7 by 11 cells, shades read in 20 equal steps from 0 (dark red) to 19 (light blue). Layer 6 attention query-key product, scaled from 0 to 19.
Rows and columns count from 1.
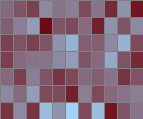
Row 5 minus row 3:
4 -2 6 0 -9 -10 1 0 -2 -12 1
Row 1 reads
9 7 5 12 10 11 6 10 3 13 1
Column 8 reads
10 2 8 9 8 6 17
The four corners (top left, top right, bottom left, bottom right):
9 1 4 10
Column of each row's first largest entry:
10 3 6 9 3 3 6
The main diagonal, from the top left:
9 11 5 10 4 2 6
